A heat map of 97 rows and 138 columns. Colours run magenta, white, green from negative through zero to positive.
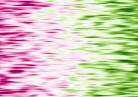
Streaks run across, left to right. The field climbs toward the right. Overall the values sit about 50% of the way up the scale.
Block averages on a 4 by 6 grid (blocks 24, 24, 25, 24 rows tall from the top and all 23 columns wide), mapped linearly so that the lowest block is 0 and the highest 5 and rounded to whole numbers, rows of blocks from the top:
0 1 2 3 4 5 / 0 1 2 3 4 5 / 0 1 2 3 4 5 / 0 1 2 3 4 5
